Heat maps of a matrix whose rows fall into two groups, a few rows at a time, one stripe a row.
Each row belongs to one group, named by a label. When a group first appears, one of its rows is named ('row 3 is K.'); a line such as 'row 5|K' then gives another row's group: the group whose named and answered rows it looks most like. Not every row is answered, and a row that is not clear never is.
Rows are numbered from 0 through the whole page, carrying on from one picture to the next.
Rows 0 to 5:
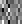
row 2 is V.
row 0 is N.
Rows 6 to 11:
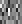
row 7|N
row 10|N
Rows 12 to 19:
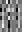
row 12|N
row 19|N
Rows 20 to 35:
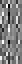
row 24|N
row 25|N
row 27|V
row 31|N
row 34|N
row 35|N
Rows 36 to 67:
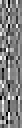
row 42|N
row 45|V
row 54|V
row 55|V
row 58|N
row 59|V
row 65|V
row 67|V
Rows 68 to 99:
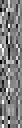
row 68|V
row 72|N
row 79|N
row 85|V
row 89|V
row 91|N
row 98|V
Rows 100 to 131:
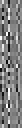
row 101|N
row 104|V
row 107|V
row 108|N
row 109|N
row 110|N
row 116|N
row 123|V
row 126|N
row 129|V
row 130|V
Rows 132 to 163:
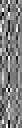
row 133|N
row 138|N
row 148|V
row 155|V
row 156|N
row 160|V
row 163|N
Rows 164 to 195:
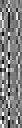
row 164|V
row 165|N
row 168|N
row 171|N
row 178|N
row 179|V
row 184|N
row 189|V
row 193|V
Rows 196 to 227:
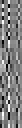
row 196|V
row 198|V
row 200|V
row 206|V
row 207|V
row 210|N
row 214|N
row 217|V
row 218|N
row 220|V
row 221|N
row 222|V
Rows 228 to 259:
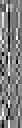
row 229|N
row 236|N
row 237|N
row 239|N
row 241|V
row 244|V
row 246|V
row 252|N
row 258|V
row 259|V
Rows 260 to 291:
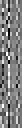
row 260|N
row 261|N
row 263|V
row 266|V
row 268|N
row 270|V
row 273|N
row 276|V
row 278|V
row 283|V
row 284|N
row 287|N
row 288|N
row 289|N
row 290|N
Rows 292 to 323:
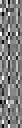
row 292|N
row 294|N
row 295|V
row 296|N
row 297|N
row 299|V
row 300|N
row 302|V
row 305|N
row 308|N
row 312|N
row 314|V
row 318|V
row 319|N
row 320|N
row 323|V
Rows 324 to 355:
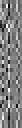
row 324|N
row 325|N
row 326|N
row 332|N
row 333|N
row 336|N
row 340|V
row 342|V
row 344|N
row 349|V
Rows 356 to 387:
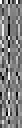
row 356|N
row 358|V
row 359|V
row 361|N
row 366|N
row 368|V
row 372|V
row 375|V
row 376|N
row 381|N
